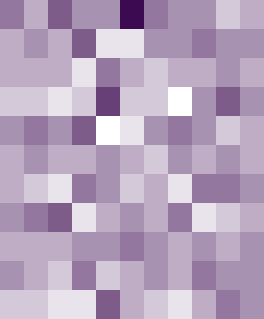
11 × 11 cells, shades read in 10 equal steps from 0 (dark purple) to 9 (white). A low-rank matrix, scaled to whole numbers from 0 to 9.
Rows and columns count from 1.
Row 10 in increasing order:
4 4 5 5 5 5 6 6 6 7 7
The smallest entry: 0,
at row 1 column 6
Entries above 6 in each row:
1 2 2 7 3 1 4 3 0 2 6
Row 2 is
6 5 6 3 8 8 5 5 4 5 5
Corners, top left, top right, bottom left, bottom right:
4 6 7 5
